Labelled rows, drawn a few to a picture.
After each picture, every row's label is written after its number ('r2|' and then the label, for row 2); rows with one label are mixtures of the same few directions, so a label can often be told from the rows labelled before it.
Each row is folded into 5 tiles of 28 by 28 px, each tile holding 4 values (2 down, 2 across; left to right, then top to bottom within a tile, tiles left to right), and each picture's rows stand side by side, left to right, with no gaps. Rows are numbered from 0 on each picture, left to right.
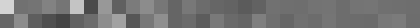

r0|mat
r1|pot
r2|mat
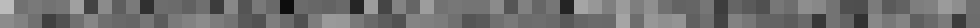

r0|mat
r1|mat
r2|mat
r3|mat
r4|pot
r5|pot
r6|pot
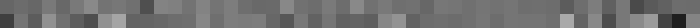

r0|mat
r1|pot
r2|mat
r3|pot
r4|mat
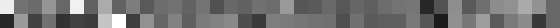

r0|mat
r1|mat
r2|pot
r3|pot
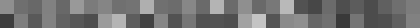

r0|mat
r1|mat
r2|pot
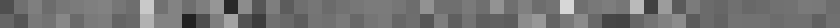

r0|pot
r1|mat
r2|pot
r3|mat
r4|mat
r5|pot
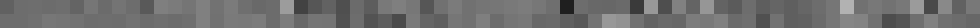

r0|mat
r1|pot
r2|pot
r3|pot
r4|mat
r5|pot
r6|mat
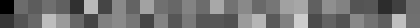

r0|mat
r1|mat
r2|pot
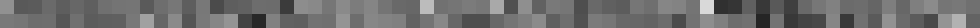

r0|pot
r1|mat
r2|pot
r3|mat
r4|pot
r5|pot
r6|mat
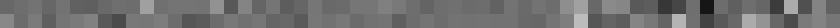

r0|mat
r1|mat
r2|pot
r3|mat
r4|pot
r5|mat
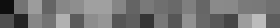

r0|pot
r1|mat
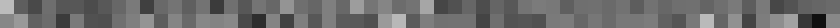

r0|pot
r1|mat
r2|mat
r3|pot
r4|mat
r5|mat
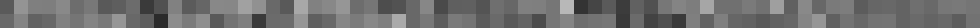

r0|pot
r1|pot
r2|pot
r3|pot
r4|pot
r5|mat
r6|pot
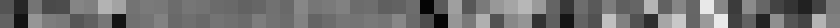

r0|pot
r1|pot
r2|pot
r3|pot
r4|mat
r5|pot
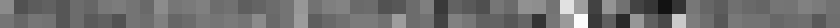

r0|pot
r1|pot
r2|pot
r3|pot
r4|pot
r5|pot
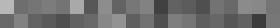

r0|mat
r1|pot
